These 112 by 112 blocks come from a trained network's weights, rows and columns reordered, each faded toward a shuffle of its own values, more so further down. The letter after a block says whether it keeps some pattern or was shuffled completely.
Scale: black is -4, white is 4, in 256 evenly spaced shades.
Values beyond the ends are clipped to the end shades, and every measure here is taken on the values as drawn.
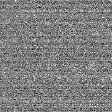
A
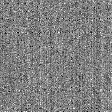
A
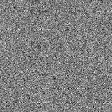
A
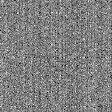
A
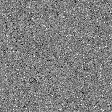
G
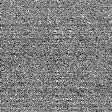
A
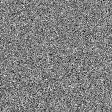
G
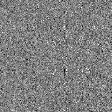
A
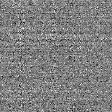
A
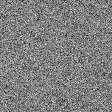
G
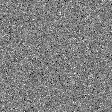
G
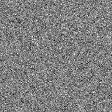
A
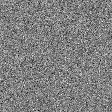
G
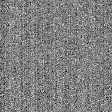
A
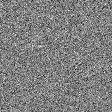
G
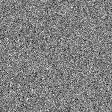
G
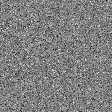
G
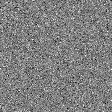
G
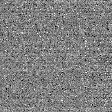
A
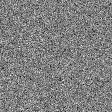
G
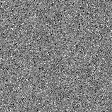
G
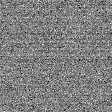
A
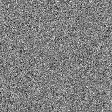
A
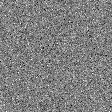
G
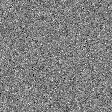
G
